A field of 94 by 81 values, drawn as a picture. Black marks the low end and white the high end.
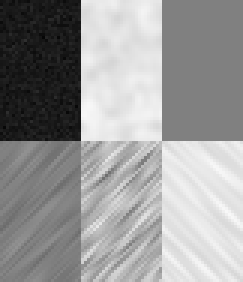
It is made of 2 by 3 panels. Panel 1,1: very low, fine-grained, faint in contrast. Panel 1,2: very high, blotchy, faint in contrast. Panel 1,3: middling, flat. Panel 2,1: middling, slanting up to the right, faint in contrast. Panel 2,2: high, slanting up to the right. Panel 2,3: very high, slanting down to the right, faint in contrast.
